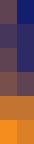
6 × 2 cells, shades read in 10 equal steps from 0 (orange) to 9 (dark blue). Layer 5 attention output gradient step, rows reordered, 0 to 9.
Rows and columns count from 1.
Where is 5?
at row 4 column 1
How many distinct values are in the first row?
2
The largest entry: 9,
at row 1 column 2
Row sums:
15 15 14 11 4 1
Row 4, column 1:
5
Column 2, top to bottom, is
9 8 8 6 2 1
